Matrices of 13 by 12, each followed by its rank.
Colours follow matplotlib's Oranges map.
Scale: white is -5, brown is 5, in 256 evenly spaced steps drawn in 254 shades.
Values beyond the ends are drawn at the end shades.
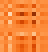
one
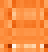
one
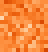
full rank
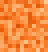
full rank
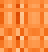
one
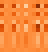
one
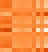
one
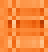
one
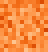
full rank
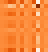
one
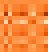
one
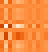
one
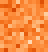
full rank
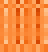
one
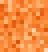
full rank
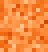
full rank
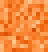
full rank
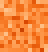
full rank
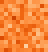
full rank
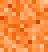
full rank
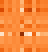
one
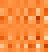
one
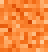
full rank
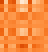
one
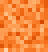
full rank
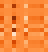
one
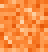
full rank
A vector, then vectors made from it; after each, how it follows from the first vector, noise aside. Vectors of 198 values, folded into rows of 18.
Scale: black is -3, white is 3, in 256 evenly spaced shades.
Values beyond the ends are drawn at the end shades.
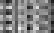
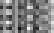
negated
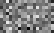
sign-scrambled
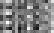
negated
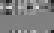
partly zeroed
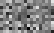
sign-scrambled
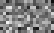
sign-scrambled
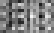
wrapped around
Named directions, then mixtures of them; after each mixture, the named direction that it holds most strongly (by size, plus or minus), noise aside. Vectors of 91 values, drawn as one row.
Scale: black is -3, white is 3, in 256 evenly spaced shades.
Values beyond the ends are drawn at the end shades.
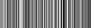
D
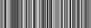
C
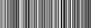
D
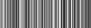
D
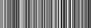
D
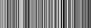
D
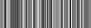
C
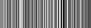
D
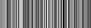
D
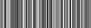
C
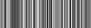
C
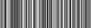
C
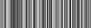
C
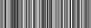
C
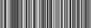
C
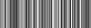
C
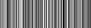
D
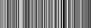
D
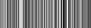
D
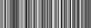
C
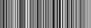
D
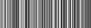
D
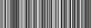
C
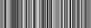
C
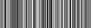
C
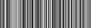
C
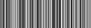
C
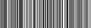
D
